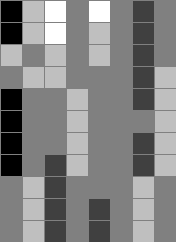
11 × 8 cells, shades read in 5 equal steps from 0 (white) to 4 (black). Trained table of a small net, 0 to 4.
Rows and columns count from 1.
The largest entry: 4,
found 6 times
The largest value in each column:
4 2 3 2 3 2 3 2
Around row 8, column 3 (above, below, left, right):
2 3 2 1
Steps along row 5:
down same down up same up down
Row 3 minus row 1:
-3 1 1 0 1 0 0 0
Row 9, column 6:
2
